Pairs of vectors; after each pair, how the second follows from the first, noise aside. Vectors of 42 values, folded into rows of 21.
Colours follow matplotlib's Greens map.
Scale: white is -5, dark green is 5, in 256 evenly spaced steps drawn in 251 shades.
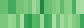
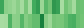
reversed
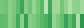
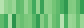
wrapped around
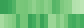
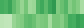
reversed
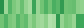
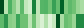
scaled up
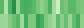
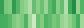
wrapped around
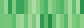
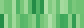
reversed
